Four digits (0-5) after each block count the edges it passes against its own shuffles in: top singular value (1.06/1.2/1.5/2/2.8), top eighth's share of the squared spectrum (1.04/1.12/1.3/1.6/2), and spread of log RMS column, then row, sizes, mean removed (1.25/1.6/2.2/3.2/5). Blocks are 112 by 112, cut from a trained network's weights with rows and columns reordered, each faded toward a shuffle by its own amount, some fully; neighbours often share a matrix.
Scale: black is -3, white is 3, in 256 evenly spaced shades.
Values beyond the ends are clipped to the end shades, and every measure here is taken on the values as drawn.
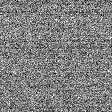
2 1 0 0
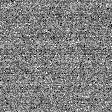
3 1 0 0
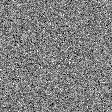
0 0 0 0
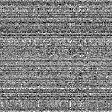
5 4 2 3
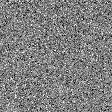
2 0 0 0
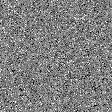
0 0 0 0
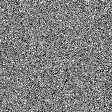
0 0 0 0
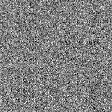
3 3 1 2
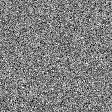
0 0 0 0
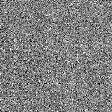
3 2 0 2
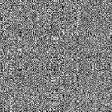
4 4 3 2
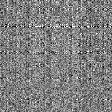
4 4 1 3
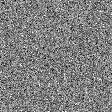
0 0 0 0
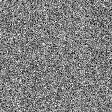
2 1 0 0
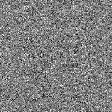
3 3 2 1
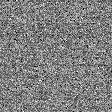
1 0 0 0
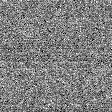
2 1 0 0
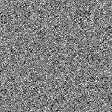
3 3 1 1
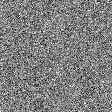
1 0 0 0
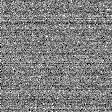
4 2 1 1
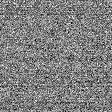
2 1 0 0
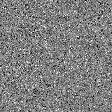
1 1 0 0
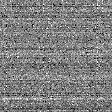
4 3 2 2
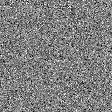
2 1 0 0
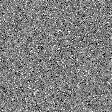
1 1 0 0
